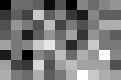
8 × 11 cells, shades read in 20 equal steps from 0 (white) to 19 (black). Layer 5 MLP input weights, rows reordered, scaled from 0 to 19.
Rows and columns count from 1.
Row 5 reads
7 10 9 4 2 9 16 11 4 10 10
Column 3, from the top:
11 14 10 17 9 19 15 11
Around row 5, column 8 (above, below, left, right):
15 6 16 4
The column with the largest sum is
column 3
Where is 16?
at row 5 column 7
